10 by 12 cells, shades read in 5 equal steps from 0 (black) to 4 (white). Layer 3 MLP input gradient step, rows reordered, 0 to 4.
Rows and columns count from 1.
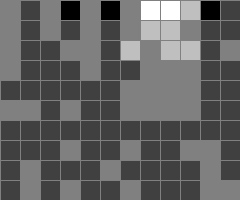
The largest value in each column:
2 2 2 2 2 2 3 4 4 3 2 2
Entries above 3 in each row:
2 0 0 0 0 0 0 0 0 0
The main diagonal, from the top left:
2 1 1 1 1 1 1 1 1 1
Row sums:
21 21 23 17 16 19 12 16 15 17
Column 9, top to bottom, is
4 3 3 2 2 2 1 1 1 1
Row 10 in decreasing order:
2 2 2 2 2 1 1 1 1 1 1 1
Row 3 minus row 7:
1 0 0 1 1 0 2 1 2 2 0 1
